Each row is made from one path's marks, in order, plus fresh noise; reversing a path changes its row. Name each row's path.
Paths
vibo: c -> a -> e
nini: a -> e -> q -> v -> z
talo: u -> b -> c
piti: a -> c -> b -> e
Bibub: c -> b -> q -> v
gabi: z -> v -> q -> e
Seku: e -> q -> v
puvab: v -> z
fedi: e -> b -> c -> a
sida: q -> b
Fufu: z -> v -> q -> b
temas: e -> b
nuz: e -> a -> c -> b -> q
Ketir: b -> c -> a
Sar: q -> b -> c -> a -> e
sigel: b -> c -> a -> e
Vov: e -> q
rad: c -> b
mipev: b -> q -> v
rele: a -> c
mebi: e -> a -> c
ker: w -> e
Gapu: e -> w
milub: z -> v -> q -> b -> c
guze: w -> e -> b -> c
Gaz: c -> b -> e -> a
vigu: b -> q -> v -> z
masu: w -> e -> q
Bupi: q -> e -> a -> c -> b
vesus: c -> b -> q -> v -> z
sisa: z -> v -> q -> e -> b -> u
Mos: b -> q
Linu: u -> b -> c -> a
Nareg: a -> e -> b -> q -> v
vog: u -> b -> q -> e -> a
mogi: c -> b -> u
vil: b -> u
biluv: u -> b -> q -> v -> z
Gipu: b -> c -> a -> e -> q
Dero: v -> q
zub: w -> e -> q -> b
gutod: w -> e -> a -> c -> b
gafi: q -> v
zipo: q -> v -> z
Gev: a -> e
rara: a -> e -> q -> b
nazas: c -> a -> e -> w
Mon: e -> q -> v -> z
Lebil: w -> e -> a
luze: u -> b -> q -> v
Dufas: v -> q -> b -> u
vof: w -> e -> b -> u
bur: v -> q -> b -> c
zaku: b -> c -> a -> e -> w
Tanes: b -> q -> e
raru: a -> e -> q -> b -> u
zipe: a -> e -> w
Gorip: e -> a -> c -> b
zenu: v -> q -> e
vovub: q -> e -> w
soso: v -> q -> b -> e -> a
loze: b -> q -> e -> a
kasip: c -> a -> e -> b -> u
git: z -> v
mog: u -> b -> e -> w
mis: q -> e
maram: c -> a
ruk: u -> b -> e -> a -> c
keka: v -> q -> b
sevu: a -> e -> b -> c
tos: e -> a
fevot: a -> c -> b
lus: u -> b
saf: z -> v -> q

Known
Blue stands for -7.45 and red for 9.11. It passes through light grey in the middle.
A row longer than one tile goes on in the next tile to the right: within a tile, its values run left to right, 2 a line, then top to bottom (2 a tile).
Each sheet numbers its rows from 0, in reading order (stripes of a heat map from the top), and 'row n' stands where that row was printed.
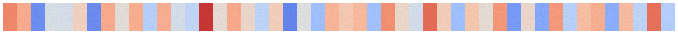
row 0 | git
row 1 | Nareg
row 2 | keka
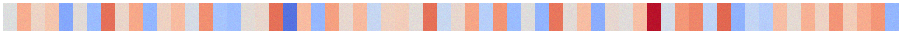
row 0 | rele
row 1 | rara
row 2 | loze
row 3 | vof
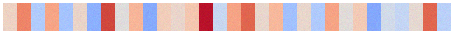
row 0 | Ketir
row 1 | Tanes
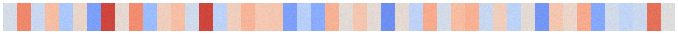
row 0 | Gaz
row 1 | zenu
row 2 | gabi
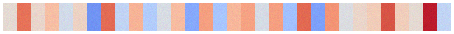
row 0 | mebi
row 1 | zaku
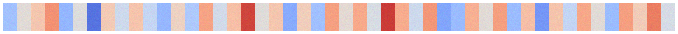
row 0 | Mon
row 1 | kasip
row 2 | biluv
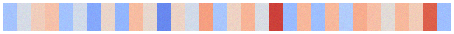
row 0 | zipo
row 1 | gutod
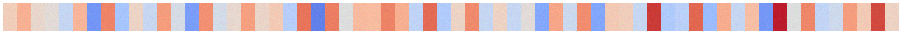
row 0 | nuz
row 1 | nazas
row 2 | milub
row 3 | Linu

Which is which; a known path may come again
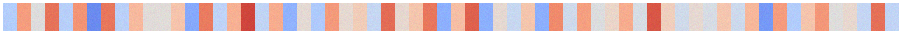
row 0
Gorip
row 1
vil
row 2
luze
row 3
vovub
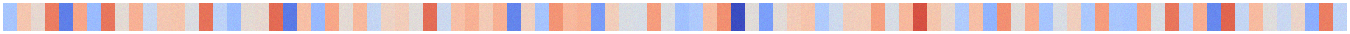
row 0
fevot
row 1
rara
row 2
piti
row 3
nini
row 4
vibo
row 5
temas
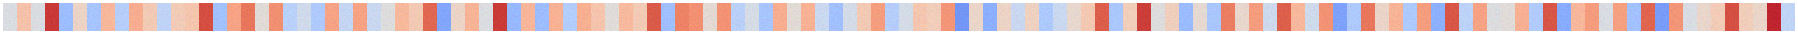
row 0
zub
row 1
guze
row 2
gutod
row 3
ker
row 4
vigu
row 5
mogi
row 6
rad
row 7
zaku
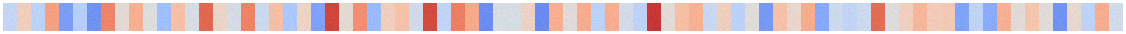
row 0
soso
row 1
Gaz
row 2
git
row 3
gabi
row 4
zenu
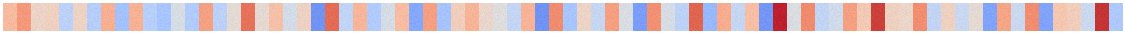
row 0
Sar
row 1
mebi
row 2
nuz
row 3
Linu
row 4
milub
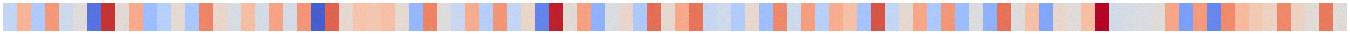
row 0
tos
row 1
Gapu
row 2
fedi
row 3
Bibub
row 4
loze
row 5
zipe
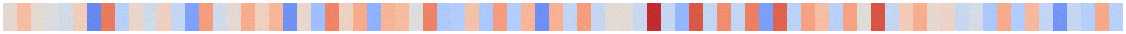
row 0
Vov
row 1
sevu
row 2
Fufu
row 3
lus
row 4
mis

